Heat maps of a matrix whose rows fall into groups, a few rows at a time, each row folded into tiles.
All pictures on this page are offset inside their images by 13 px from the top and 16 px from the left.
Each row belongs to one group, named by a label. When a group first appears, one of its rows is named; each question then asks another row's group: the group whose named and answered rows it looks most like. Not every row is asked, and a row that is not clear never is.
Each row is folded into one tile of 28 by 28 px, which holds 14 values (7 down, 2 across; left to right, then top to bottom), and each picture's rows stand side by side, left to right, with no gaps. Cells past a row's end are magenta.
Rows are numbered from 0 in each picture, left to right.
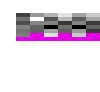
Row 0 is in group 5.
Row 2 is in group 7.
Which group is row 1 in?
7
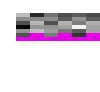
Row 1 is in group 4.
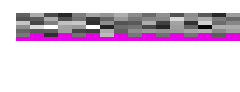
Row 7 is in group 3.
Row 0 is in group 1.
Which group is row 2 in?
1
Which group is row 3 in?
7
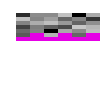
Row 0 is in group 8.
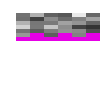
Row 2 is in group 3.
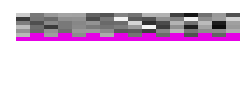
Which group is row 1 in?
7
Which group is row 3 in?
5
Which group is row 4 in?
1
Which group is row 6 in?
8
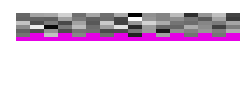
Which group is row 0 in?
1
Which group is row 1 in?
7
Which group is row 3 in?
1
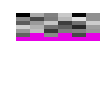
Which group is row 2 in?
8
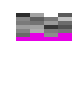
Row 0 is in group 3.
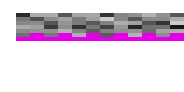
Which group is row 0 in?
3
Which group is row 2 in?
7
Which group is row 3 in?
8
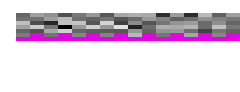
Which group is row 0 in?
1
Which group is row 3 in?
1
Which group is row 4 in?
7
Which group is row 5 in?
3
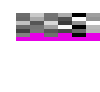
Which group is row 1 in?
1
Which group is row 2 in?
8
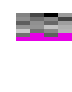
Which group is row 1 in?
3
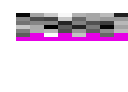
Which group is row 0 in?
3
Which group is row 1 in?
7
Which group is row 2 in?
7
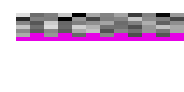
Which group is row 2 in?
3
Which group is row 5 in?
3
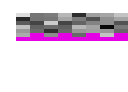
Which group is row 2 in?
3
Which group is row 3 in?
7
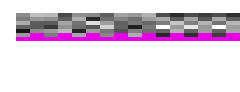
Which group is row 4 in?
7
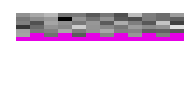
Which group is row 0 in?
7
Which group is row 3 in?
4
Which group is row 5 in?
1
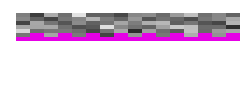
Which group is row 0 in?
4
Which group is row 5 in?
1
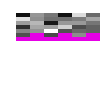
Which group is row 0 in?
8
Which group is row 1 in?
4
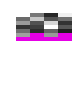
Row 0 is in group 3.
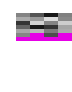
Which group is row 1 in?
8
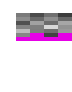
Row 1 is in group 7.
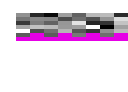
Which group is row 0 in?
4
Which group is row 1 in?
3
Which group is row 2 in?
1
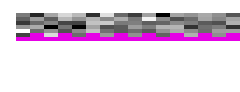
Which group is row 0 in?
4
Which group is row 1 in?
7
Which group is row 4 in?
5
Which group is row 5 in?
3
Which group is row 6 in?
7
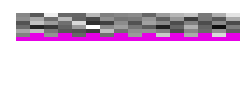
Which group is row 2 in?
1
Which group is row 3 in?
4
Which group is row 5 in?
7
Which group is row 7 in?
7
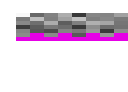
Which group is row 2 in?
8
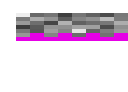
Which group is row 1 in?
4
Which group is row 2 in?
4
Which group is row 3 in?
8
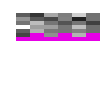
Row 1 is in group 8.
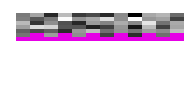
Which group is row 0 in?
1
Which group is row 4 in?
8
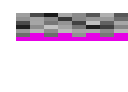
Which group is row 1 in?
3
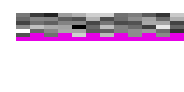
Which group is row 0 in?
4
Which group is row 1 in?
3
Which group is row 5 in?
5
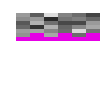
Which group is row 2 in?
4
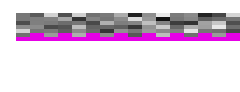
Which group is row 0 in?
4
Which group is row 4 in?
8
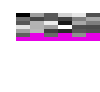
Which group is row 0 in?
3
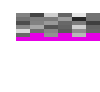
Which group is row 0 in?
4
